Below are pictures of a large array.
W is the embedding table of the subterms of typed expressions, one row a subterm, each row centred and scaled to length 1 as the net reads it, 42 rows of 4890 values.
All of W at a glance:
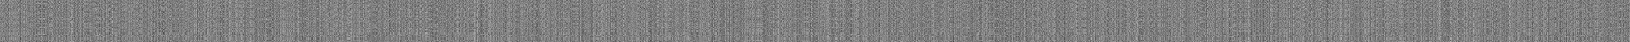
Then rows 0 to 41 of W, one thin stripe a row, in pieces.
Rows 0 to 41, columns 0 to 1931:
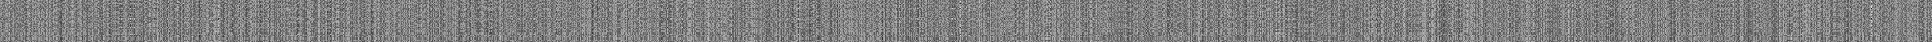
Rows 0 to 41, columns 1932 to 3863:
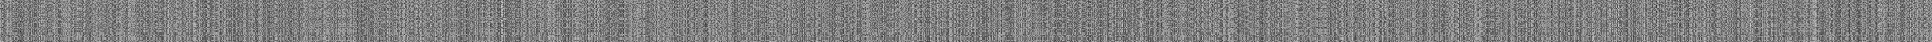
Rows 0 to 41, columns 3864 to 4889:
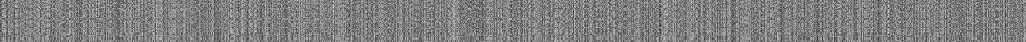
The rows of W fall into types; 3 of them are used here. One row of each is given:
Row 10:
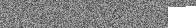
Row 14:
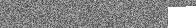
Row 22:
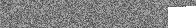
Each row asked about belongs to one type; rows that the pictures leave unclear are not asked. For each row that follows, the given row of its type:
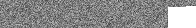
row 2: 14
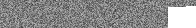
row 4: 10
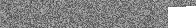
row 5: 22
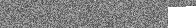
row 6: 14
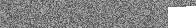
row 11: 22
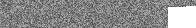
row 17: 22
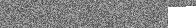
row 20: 14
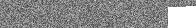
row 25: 14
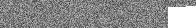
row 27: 10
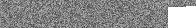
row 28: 22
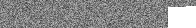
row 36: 10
